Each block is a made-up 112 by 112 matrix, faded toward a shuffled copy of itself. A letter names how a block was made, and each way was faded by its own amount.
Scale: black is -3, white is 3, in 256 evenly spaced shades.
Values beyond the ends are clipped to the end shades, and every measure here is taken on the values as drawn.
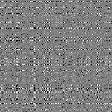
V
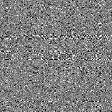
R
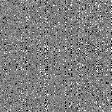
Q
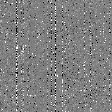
Q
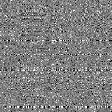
R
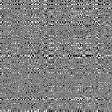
V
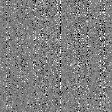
Q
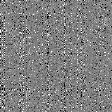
Q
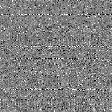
R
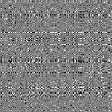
V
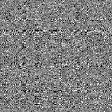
R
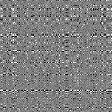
V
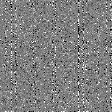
Q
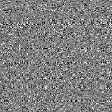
R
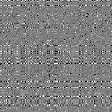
V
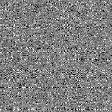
R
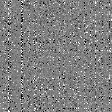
Q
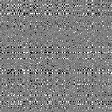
V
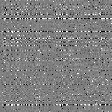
V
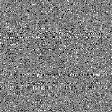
R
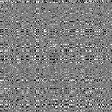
V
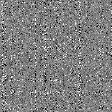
Q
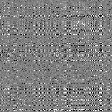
V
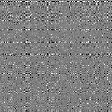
V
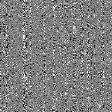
Q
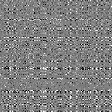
V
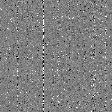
Q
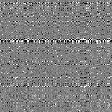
V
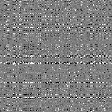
V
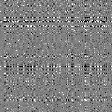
V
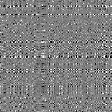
V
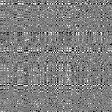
V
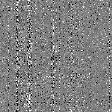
Q
